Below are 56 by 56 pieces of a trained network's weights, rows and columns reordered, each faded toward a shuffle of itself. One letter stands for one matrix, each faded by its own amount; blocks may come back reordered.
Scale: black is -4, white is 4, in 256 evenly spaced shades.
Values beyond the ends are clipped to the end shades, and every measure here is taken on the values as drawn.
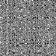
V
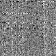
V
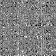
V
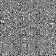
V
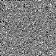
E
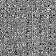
V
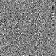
E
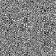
E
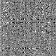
V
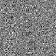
E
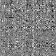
V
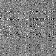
V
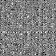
V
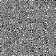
E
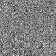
E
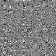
E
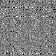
V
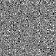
E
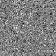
E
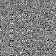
E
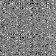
V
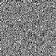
E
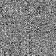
E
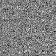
E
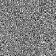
E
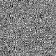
E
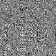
E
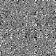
E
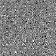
E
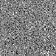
E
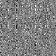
E
